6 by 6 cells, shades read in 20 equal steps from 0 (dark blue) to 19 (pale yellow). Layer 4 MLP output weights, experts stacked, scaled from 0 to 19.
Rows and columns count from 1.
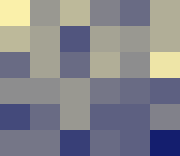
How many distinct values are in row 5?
5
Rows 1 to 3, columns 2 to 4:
11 14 9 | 12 5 12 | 12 7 13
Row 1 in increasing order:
7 9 11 13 14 19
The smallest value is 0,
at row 6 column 6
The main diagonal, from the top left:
19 12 7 8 6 0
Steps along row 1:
down up down down up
